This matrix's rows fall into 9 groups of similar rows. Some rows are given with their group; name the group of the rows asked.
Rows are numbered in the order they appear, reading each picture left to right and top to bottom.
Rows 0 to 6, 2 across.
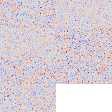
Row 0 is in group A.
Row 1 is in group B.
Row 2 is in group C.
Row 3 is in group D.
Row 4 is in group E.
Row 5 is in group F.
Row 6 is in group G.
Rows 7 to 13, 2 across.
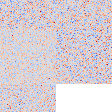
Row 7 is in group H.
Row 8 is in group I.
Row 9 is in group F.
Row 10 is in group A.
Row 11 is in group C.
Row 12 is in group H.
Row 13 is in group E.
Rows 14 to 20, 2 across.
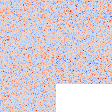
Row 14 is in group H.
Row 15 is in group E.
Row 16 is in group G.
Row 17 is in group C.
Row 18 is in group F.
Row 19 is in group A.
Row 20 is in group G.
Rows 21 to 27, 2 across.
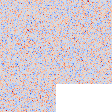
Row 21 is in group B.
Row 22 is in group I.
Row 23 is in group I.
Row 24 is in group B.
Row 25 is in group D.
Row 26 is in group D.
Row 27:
F
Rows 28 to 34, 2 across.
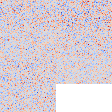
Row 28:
E
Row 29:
I
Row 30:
G
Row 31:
F
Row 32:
C
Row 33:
C
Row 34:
E
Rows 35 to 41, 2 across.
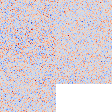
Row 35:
B
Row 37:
I
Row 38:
F
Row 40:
B
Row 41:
F
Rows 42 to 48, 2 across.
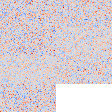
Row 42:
I
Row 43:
I
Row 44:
H
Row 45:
C
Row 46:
C
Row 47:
F
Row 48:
D
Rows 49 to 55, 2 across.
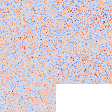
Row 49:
G
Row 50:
E
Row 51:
H
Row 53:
I
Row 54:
I
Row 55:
F
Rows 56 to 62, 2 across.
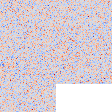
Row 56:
B
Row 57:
F
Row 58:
H
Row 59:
E
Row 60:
D
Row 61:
G
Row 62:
H
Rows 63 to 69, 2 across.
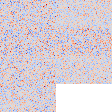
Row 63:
H
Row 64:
F
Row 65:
B
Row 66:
I
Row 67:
E
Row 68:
C
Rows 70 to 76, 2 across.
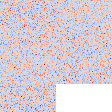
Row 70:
C
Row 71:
B
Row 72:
F
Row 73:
B
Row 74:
E
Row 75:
E
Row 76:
B
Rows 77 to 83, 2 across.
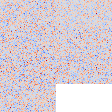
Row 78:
F
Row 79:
D
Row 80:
H
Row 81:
H
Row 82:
F
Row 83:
B
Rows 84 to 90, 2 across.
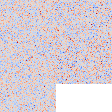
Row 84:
F
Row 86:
A
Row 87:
E
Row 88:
I
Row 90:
G
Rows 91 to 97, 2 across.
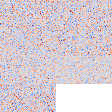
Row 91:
F
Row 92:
E
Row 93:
H
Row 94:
G
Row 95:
G
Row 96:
C
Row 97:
E
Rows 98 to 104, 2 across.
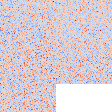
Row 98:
F
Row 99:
H
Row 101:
I
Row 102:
H
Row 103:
H
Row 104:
H
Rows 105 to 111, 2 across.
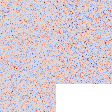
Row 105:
G
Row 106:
E
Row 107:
F
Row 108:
I
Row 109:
E
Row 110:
H
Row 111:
F
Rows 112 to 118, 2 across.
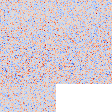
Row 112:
G
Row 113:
A
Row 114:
G
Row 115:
E
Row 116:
I
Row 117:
D
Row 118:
G
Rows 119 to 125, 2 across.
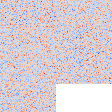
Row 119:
E
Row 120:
C
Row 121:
F
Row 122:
H
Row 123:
E
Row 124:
H
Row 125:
C
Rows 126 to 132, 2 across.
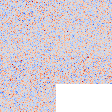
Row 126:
I
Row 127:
H
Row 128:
A
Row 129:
D
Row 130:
E
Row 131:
I
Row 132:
D
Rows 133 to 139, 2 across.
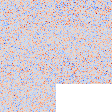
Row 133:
C
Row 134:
A
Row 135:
G
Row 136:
C
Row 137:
F
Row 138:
B
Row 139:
E
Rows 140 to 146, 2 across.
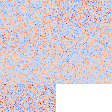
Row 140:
A
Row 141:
I
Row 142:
D
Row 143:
B
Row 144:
C
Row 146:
I
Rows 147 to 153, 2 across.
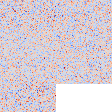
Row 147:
E
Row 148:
I
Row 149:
H
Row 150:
D
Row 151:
G
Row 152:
G
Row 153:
I
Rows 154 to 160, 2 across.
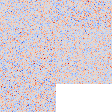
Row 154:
H
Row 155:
I
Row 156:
E
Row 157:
B
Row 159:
F
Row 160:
B
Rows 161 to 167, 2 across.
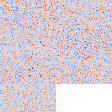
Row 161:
D
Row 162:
E
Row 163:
F
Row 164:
I
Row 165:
I
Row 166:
I
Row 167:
C
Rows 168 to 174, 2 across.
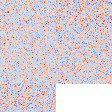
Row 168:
G
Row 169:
H
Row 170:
G
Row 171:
A
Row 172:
C
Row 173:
B
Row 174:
I
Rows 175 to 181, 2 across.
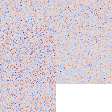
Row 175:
G
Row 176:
F
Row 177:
H
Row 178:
F
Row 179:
E
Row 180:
G
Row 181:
E
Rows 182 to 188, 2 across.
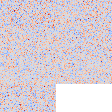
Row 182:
E
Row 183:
H
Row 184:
C
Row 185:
H
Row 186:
D
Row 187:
D
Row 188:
G
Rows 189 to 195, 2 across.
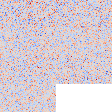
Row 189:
I
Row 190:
A
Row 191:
D
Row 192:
I
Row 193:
H
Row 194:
B
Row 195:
I
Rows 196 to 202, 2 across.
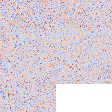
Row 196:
A
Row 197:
C
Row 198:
D
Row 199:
C
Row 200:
A
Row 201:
E
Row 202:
D
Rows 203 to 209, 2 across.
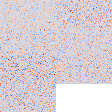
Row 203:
C
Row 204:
E
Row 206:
C
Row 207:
D
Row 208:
H
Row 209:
H
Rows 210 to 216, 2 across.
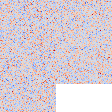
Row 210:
H
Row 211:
B
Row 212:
H
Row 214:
G
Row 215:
F
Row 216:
F
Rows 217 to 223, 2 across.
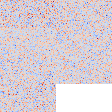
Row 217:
F
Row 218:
B
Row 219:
C
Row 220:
A
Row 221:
A
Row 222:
C
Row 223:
D
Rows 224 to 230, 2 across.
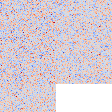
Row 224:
H
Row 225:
A
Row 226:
H
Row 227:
A
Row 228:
E
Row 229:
H
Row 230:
E
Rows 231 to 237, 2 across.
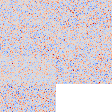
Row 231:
F
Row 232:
E
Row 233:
G
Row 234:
G
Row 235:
F
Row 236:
A
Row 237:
B
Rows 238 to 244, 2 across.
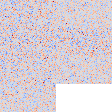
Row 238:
F
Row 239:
B
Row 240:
F
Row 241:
D
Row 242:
A
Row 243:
B
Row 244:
D
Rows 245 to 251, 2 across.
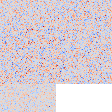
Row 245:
E
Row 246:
I
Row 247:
I
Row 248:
G
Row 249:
I
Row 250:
G
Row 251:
C
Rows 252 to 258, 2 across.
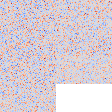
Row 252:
D
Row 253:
F
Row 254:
I
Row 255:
E
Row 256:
A
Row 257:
C
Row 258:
D
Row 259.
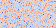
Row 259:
B
